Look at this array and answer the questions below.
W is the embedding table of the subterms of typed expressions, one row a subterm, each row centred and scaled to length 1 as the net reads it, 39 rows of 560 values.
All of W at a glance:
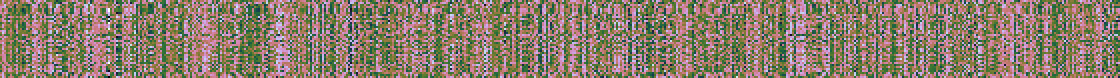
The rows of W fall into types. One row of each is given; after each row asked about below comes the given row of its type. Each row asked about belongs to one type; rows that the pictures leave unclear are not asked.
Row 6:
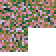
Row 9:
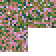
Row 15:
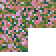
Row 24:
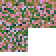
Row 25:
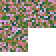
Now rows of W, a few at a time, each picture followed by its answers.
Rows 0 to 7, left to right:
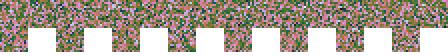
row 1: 24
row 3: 15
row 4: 6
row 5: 6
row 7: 9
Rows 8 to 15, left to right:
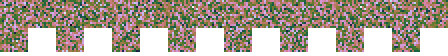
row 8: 25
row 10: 15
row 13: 24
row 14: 25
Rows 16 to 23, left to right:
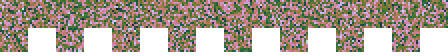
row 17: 9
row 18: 6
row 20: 15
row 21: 9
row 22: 15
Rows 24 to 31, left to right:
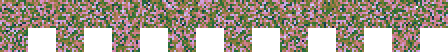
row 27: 15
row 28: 25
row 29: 15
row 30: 25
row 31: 6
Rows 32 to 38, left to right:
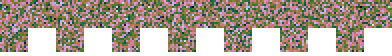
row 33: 25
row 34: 25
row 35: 25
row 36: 24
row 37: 9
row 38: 9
